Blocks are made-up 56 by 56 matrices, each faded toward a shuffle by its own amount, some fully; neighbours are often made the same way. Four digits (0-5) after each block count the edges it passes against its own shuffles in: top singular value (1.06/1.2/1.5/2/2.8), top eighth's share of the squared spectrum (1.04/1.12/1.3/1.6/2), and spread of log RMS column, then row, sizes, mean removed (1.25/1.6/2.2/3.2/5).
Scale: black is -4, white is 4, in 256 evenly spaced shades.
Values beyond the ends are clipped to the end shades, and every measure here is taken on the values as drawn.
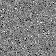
0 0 0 0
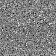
0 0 0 0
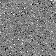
0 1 0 0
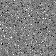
0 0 0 0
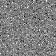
1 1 0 0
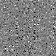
3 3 2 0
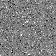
2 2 0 0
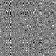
4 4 2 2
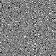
3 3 1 1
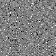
3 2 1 0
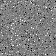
1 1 0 0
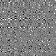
4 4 2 2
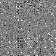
4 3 1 2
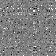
3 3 1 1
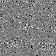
1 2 0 2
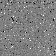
1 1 0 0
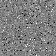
2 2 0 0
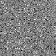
3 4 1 2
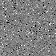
1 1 0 0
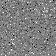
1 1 0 0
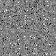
3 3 1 1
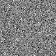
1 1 2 0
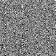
1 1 2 0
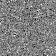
0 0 0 0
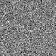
3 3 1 1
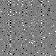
4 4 2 1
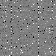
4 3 2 0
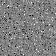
1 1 0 0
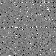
3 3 0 1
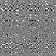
4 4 2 3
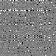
4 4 1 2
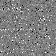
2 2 0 1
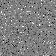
0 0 0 0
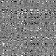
4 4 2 3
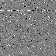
3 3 0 1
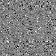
3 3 1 1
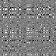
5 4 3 3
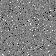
0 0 0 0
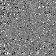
1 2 1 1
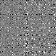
2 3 3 3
